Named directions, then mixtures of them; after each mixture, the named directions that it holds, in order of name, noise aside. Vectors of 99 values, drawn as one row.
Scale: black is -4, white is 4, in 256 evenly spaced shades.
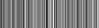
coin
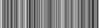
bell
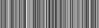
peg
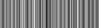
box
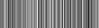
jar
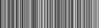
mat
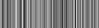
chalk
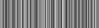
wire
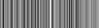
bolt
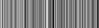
coin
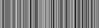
chalk, wire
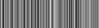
bolt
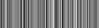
chalk, coin, wire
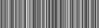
peg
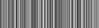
mat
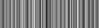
box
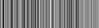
bolt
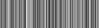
peg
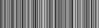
mat, peg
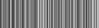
coin, mat, wire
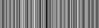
box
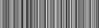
jar, peg, wire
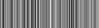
bolt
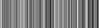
bell, box, coin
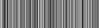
bell, chalk, jar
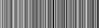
coin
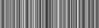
box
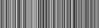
bell, jar, mat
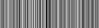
box, peg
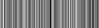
bell, bolt, wire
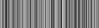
wire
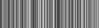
mat
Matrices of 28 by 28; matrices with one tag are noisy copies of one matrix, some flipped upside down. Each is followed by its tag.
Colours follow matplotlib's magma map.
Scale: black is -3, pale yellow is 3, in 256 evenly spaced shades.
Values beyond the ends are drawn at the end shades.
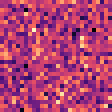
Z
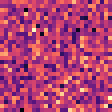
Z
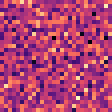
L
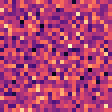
L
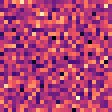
L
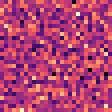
L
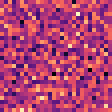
L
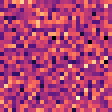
L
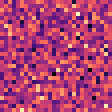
L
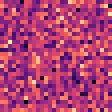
Z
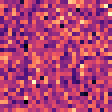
Z
